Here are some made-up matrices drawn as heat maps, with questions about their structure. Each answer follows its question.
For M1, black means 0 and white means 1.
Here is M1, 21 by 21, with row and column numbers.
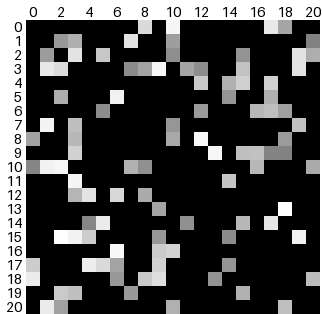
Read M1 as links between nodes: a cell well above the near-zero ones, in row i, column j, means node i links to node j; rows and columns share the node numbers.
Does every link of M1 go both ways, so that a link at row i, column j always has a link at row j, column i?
yes
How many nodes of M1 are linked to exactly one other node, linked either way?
0
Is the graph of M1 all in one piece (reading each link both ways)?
yes
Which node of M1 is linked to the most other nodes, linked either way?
node 3
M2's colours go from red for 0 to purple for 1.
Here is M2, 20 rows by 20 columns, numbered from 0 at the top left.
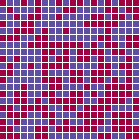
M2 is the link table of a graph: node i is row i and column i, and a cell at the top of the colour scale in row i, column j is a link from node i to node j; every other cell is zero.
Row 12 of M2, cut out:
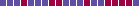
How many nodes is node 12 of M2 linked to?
12
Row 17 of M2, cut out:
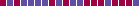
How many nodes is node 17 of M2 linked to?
10
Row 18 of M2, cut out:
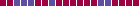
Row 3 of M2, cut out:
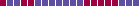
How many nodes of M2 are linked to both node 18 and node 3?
2
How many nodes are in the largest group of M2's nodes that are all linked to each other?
5
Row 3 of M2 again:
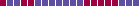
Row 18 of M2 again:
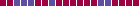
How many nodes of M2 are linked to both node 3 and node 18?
2
